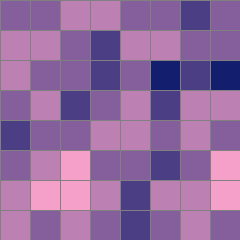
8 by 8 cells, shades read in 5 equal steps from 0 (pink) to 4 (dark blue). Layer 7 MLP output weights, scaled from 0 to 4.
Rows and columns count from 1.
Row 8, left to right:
1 2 1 2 3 2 1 2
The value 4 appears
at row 3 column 6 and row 3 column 8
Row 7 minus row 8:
0 -2 -1 -1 0 -1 0 -2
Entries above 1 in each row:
6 4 7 4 5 5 1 5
